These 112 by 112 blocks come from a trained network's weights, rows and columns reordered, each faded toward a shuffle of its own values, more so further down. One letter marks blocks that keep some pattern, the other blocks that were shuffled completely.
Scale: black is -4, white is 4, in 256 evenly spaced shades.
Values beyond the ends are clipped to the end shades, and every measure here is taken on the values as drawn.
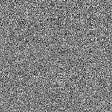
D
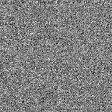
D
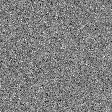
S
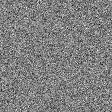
S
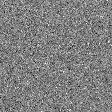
S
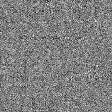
D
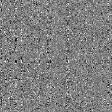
D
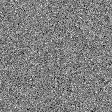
S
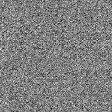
D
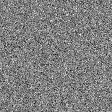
S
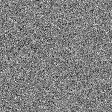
S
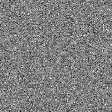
D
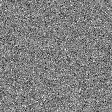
S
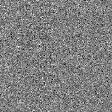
D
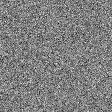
S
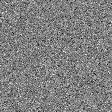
S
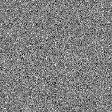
D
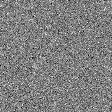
S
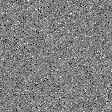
S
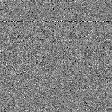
D
